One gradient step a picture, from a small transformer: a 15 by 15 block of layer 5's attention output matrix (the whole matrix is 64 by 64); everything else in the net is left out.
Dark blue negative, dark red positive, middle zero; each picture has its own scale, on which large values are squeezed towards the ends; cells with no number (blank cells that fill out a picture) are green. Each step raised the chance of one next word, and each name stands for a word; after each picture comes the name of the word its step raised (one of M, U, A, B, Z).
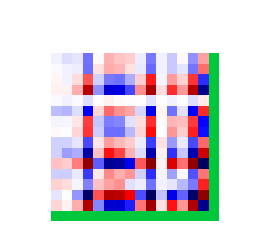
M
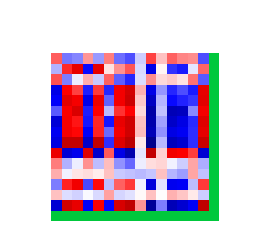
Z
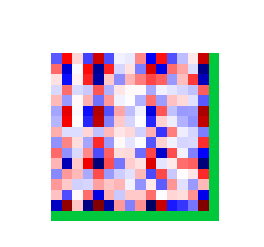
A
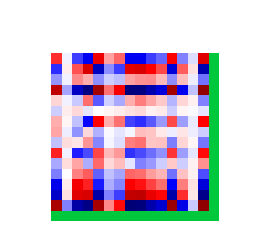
M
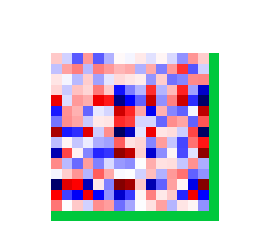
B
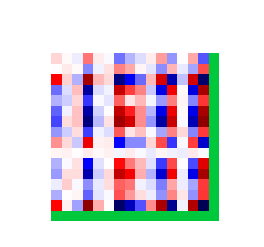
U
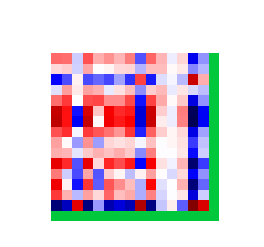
U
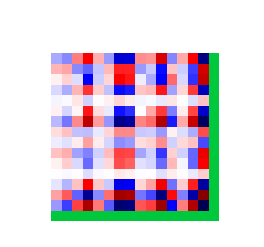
A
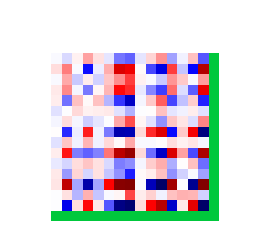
B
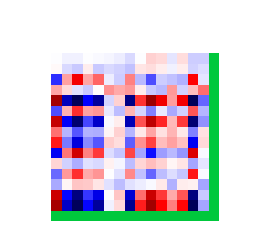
Z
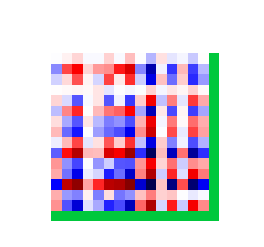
B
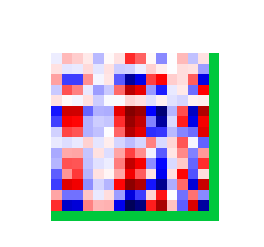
U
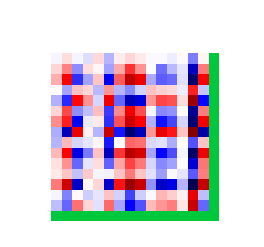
B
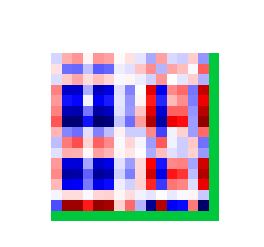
U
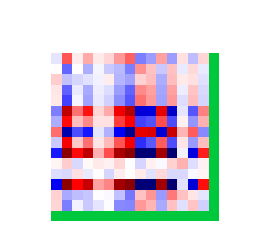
B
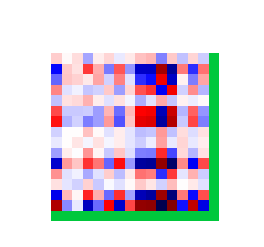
A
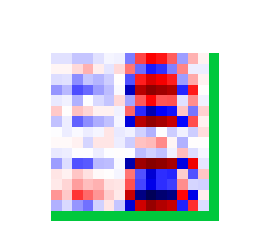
M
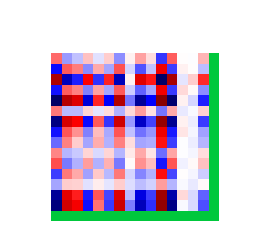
Z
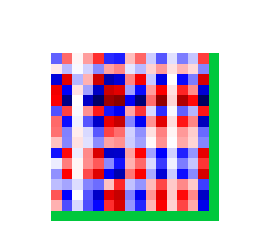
Z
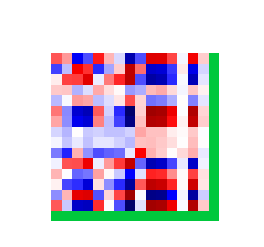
A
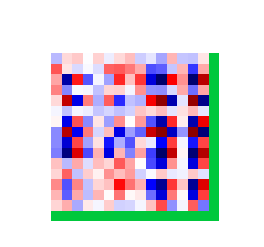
B
